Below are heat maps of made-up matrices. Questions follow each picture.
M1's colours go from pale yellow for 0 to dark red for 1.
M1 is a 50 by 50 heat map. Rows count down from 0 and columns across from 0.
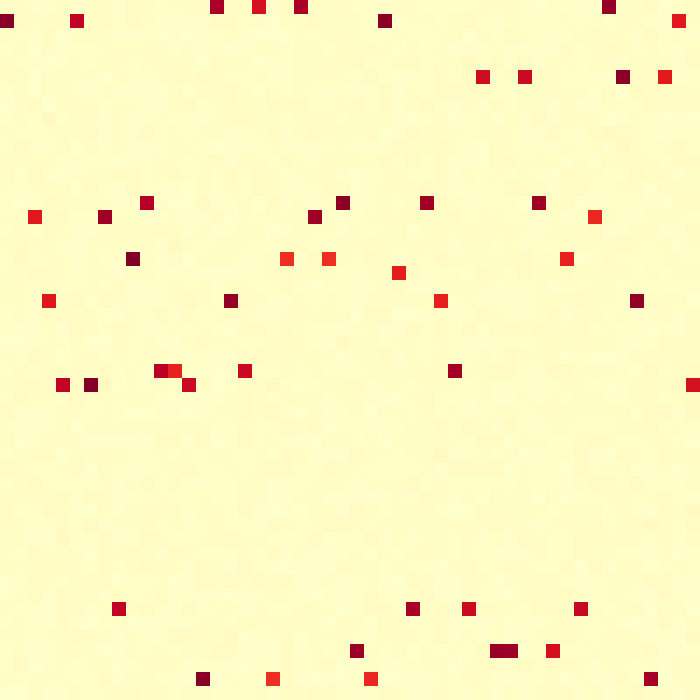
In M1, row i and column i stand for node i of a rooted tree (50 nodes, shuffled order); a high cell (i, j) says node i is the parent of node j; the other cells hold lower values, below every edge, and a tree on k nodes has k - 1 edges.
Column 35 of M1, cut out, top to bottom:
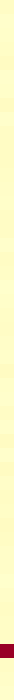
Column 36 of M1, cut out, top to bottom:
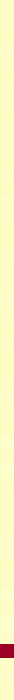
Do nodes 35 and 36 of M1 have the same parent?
yes
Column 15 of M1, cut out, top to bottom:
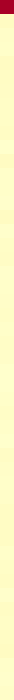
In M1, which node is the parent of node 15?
0
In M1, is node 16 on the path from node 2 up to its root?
no
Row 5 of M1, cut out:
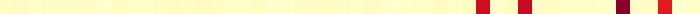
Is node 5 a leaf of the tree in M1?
no
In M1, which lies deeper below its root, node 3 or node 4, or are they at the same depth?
node 3
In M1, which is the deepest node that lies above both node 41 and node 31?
0
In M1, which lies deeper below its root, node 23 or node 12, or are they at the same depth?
the same depth
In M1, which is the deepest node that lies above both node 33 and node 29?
43
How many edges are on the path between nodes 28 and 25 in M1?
4
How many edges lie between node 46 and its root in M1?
2
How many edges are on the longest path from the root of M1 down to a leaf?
3
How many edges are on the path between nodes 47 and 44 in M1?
2
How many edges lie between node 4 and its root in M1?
2
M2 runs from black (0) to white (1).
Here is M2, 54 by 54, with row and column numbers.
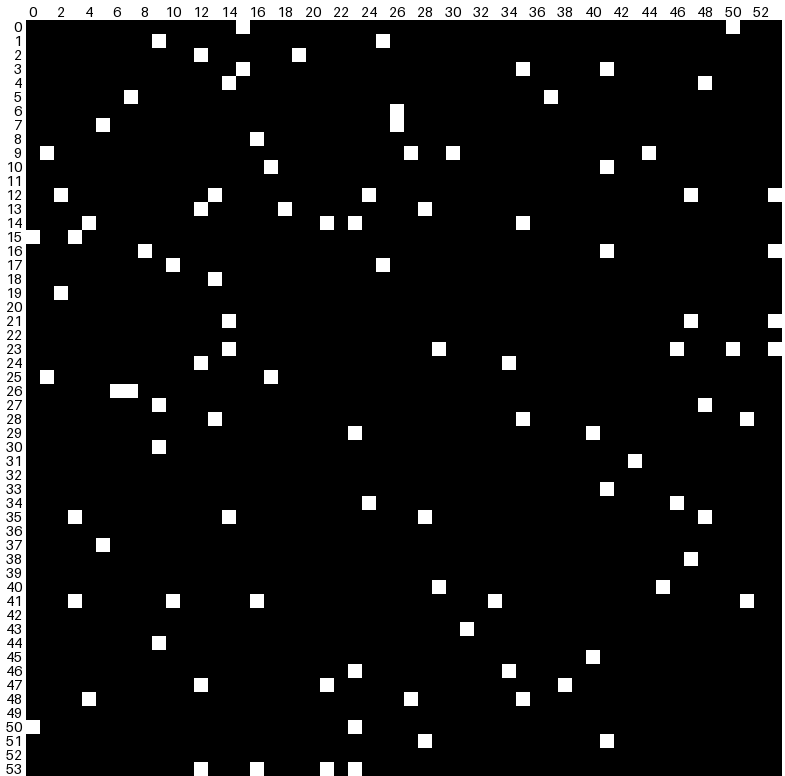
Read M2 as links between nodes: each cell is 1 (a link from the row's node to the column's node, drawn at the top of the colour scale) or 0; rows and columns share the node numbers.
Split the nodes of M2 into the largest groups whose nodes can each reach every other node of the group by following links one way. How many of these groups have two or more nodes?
3
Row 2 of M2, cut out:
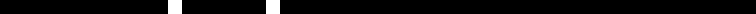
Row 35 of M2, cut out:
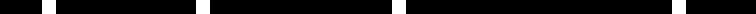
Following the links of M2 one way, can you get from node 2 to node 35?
yes
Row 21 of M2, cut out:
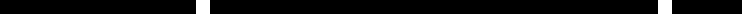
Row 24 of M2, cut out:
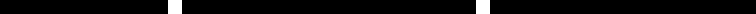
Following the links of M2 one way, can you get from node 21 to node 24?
yes
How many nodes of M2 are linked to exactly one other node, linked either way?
12
